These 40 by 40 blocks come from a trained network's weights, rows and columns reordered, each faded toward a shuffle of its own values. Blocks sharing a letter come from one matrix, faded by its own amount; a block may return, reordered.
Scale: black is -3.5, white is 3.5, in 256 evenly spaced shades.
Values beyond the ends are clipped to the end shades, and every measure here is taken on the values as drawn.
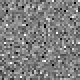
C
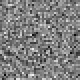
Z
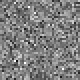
Z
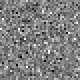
C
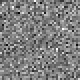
Z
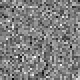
Z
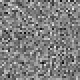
Z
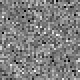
C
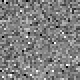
C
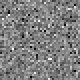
C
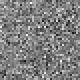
Z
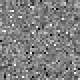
C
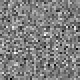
Z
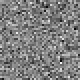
Z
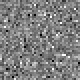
C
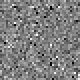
C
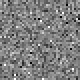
C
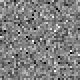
C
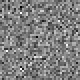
Z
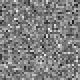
Z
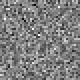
Z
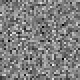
Z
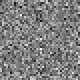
Z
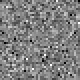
C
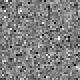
C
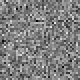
Z
